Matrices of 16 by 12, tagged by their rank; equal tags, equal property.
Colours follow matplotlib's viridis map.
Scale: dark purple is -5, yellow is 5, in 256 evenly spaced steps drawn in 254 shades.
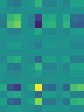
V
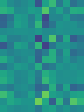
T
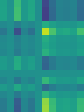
V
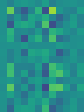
T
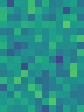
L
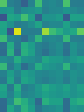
T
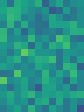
L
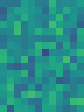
L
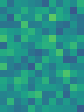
L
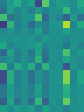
T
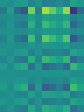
V
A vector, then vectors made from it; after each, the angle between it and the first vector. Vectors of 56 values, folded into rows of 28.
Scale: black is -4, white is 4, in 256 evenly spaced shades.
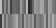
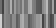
partly opposed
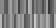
partly opposed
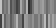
nearly parallel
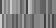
nearly opposite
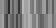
orthogonal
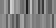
partly opposed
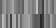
orthogonal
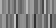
orthogonal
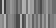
partly opposed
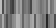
partly aligned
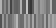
nearly parallel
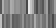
nearly opposite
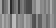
partly aligned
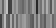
orthogonal
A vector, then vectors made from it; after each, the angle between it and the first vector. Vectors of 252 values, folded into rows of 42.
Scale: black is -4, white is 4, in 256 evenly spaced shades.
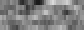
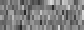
partly aligned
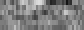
nearly opposite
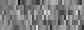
partly aligned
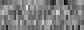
partly opposed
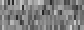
partly opposed
